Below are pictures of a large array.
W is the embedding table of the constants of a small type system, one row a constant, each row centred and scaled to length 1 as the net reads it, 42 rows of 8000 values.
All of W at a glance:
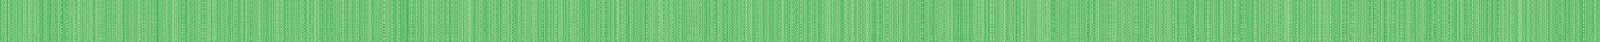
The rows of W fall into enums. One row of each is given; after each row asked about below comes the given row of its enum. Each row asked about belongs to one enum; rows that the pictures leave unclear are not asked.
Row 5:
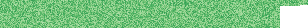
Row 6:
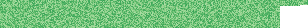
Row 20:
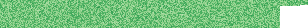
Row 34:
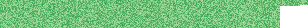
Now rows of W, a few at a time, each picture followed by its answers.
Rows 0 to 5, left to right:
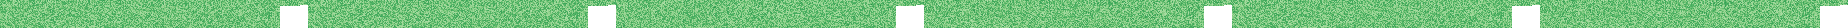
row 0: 6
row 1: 6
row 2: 20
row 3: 5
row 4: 6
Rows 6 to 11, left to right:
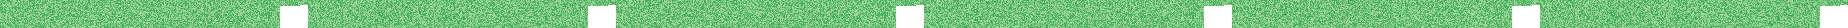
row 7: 20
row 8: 6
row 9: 6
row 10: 34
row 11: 20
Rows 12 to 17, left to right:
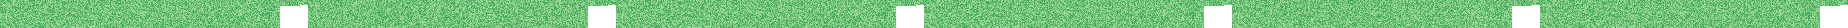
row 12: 6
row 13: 20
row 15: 6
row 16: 34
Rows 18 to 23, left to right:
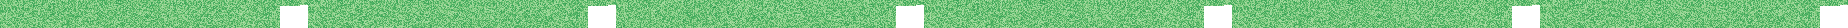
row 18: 34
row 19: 6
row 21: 34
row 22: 34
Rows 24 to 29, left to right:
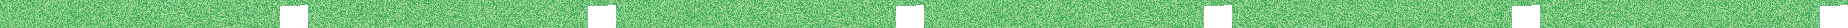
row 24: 20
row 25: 34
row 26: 20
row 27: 20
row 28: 6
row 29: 6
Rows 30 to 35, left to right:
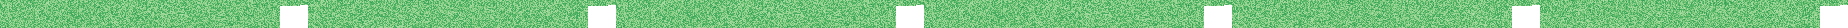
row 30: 20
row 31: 6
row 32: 20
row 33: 20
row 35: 5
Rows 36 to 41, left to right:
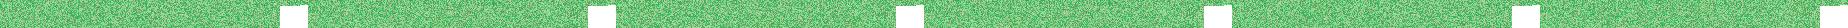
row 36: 20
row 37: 5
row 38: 6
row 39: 5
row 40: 20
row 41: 34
